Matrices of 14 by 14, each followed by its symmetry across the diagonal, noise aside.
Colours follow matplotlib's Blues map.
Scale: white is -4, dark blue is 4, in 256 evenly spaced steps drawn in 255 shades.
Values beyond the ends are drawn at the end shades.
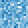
neither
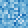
symmetric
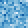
neither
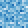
neither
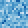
neither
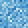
symmetric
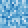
neither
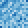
symmetric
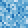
neither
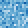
neither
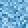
neither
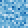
neither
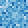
symmetric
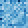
symmetric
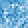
symmetric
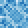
symmetric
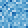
symmetric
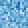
neither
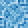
symmetric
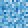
neither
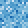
symmetric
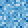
symmetric
